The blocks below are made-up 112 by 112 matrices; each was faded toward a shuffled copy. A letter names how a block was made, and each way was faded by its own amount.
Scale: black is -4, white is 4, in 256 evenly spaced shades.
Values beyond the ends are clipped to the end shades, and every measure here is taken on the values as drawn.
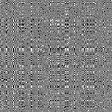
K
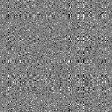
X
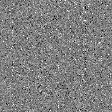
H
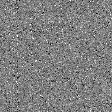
H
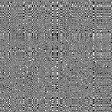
K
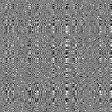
K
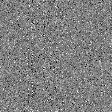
H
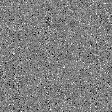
H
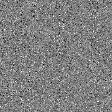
H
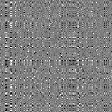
K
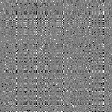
K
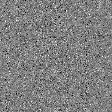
H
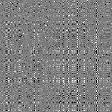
K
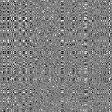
K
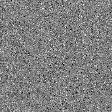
H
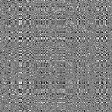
K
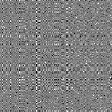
K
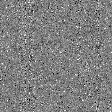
H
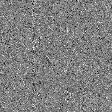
H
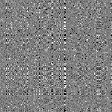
X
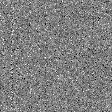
H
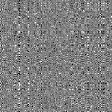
X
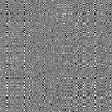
K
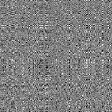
X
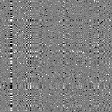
K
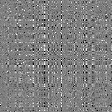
K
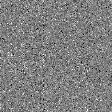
H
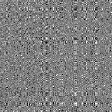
X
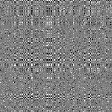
K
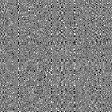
X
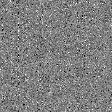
H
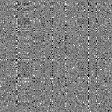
X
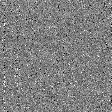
H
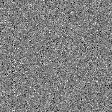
H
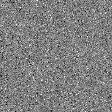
H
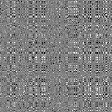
K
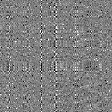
X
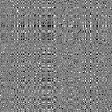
K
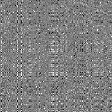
X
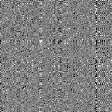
X
